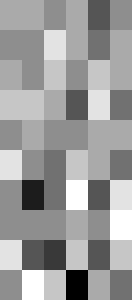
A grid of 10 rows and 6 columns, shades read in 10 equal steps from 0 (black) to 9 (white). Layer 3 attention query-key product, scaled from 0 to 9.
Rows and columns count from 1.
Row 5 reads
5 6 5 5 6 6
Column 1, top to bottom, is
6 5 6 7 5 8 5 5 8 5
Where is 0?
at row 10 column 4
